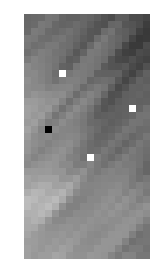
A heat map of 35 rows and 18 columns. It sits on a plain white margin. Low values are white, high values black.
Four lone cells stand out: one far higher and three far lower than their neighbours. The distribution is heavy-tailed on both sides. The bottom middle is the calmest part. There is an overall slope up to the top right. The ninth with the highest average is the top right. The halves do not mirror each other.
